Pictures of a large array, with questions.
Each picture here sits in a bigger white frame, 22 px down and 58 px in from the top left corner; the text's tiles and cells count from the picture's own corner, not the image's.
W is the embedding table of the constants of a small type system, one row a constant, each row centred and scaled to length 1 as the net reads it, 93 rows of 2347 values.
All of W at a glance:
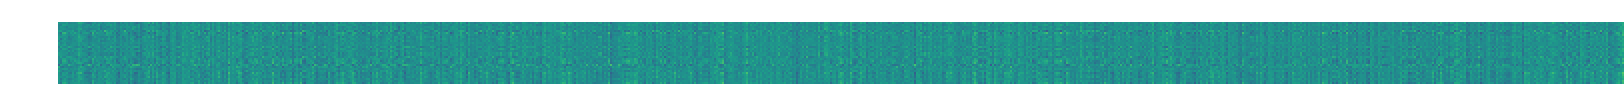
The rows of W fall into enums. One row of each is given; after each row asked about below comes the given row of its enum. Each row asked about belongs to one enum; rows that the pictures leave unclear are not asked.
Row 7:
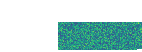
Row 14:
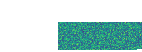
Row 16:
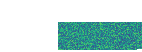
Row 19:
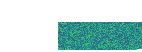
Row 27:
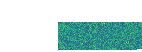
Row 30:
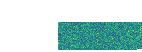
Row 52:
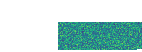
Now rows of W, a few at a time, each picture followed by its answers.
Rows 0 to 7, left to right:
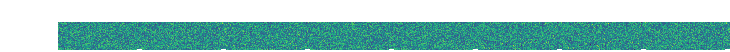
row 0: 19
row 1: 7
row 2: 52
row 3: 16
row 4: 19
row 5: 27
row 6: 27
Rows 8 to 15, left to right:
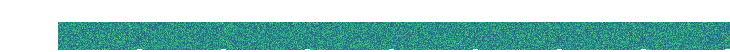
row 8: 14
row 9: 7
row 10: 27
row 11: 19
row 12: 52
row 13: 14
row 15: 16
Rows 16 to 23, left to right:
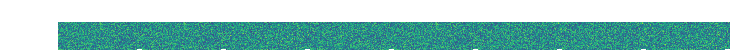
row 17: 16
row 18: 14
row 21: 7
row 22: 7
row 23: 52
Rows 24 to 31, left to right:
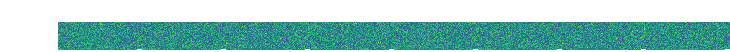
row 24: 16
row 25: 19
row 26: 30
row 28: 7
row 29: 19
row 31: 14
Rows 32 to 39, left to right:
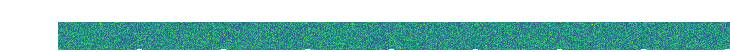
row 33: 14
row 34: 7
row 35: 16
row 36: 27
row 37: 52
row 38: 27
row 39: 19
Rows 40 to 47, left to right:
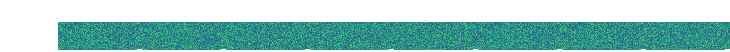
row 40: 7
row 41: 16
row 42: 27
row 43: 19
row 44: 14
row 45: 7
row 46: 7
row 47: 52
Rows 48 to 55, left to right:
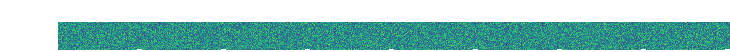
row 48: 14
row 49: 7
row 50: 7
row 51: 52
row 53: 27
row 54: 16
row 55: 14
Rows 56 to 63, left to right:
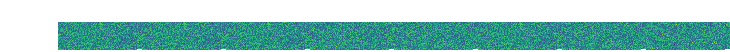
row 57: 16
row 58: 16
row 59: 7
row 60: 19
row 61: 16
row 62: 19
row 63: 27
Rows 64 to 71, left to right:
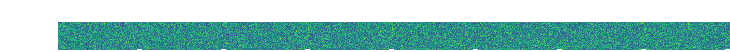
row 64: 27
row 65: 27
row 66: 30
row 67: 30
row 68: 52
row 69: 52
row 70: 7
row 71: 16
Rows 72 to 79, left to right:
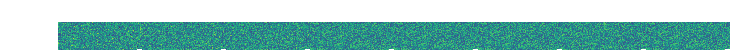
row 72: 30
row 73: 52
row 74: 14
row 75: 19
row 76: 19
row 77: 19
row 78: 16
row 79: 19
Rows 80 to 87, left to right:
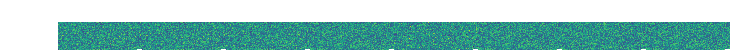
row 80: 14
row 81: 14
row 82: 52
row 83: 19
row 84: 30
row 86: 16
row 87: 19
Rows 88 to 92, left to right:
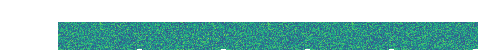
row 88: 16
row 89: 14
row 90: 16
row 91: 16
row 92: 19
